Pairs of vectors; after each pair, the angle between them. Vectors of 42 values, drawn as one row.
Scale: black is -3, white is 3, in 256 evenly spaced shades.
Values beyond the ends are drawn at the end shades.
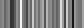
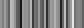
nearly opposite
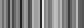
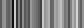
partly aligned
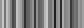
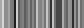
partly aligned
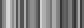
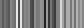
partly opposed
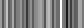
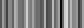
nearly opposite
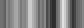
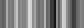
nearly parallel
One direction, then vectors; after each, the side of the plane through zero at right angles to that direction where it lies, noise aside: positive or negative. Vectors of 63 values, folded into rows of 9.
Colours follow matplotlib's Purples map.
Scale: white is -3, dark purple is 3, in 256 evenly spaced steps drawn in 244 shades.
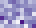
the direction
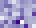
negative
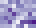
positive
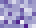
negative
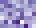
negative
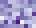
negative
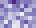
positive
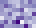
negative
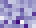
negative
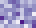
positive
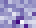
negative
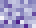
negative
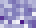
positive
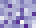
negative
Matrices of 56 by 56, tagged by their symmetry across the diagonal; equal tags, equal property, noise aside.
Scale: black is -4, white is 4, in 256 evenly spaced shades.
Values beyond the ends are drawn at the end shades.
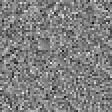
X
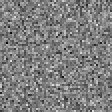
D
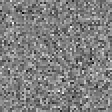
X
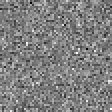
D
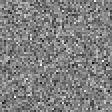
D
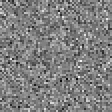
X
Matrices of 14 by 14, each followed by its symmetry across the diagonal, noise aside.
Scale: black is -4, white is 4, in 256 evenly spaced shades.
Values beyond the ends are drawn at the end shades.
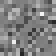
symmetric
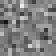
antisymmetric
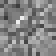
symmetric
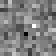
antisymmetric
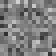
antisymmetric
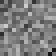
symmetric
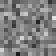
antisymmetric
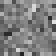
antisymmetric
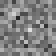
symmetric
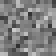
antisymmetric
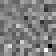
antisymmetric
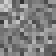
symmetric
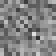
symmetric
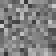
antisymmetric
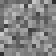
symmetric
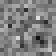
symmetric
